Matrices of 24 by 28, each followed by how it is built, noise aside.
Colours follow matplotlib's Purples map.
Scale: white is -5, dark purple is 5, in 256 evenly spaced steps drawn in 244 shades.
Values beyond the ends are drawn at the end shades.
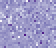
noise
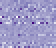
uneven rows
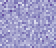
noise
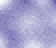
smooth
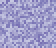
noise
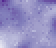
smooth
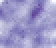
smooth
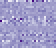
uneven rows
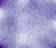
smooth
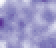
smooth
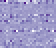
uneven rows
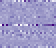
uneven rows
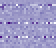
uneven rows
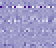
uneven rows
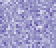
noise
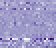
uneven rows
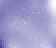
smooth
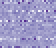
uneven rows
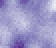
smooth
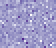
noise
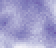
smooth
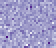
noise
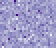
noise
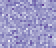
noise
